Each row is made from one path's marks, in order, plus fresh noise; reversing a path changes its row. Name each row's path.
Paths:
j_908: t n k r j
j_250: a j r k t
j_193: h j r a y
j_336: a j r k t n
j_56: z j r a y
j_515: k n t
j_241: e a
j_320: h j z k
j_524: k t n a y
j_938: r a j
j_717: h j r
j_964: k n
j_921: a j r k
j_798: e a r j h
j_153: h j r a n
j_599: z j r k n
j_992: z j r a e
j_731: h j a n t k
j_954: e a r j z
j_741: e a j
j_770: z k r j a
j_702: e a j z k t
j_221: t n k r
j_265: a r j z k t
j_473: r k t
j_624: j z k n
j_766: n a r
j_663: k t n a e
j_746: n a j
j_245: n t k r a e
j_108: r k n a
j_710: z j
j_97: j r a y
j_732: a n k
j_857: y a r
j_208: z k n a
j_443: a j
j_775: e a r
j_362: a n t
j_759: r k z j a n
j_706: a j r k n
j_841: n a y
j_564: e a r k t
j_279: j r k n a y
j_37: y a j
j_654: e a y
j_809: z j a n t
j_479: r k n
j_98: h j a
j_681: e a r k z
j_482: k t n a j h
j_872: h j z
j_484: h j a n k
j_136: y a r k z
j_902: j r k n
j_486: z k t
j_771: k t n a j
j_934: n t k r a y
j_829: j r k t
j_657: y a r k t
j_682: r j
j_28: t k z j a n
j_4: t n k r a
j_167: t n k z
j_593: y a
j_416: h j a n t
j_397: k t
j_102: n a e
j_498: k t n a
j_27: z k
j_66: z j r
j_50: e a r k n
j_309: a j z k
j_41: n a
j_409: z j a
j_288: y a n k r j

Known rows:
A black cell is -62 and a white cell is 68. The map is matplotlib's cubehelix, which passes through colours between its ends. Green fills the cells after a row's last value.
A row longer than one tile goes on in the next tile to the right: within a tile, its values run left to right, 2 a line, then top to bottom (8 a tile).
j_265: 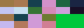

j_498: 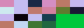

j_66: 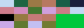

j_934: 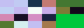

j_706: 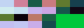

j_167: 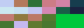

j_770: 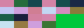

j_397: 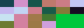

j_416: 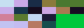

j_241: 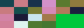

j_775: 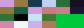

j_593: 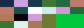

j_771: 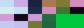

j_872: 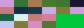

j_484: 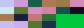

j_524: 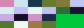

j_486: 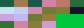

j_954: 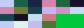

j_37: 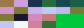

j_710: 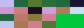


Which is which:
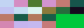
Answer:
j_221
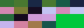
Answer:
j_409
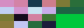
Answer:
j_208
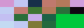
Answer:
j_731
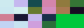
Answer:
j_336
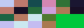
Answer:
j_798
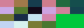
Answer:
j_741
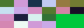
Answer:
j_564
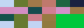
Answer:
j_682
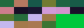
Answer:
j_98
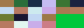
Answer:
j_681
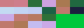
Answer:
j_473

